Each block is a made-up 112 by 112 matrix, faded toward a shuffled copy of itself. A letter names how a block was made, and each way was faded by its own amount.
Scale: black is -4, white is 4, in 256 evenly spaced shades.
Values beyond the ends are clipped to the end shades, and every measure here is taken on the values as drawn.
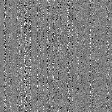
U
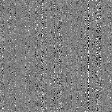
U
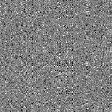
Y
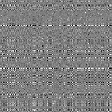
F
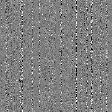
U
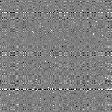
F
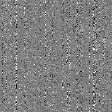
U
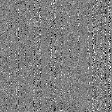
U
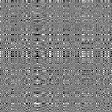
F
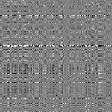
F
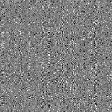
Y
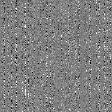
U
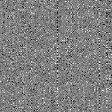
Y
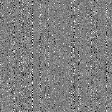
U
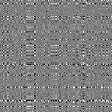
F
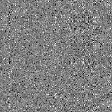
Y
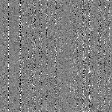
U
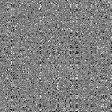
Y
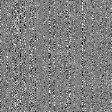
U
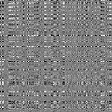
F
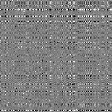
F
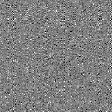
Y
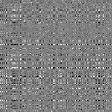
F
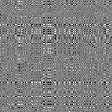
F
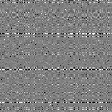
F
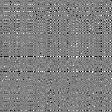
F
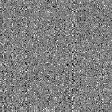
Y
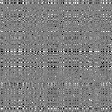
F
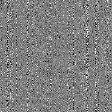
U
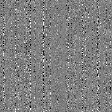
U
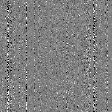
U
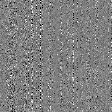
U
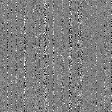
U
